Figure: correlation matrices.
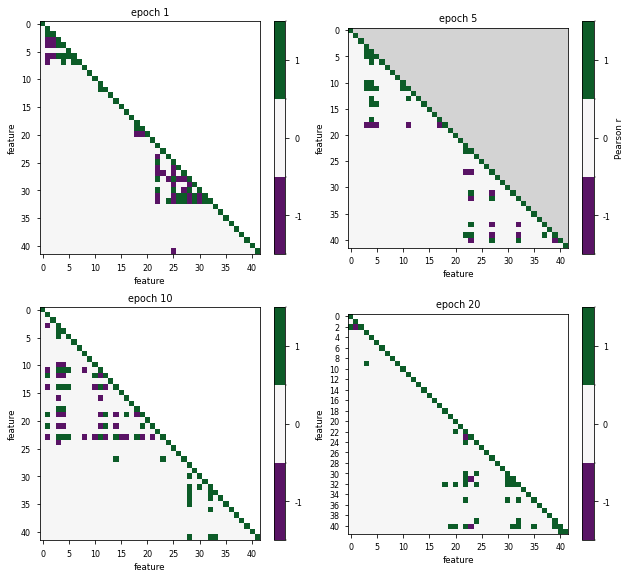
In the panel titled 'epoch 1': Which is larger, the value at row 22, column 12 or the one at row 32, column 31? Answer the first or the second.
the second
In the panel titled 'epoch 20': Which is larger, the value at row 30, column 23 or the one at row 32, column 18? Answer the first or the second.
the second
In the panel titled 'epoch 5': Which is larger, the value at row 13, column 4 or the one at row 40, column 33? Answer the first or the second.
the first
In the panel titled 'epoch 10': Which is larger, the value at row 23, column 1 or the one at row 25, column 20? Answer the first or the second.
the second
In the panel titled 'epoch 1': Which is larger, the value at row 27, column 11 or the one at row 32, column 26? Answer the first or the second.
the second
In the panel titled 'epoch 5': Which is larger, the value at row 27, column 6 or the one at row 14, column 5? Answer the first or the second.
the second
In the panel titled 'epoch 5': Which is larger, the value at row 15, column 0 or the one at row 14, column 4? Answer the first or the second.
the second
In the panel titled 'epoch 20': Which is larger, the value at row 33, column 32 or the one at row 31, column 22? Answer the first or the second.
the second
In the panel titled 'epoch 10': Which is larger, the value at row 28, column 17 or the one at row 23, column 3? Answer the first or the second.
the second
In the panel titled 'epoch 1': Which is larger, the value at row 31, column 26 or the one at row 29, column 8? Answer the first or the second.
the first
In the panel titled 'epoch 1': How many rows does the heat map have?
42
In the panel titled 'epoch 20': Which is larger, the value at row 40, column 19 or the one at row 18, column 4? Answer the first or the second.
the first
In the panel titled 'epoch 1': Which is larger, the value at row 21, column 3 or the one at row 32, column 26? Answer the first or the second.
the second
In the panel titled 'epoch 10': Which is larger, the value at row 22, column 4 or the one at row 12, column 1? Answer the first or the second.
the second
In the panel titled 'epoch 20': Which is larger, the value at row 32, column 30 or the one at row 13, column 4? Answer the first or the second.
the first
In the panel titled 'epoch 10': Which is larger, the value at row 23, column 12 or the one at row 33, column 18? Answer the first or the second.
the second
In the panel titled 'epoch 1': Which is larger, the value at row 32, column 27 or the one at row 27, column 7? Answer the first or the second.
the first
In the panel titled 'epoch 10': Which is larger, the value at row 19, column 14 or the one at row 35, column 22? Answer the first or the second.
the second
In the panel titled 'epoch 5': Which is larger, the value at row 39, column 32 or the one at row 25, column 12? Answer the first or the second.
the second
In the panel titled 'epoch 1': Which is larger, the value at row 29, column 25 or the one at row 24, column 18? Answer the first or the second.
the second
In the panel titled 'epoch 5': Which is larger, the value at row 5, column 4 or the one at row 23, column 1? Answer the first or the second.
the first
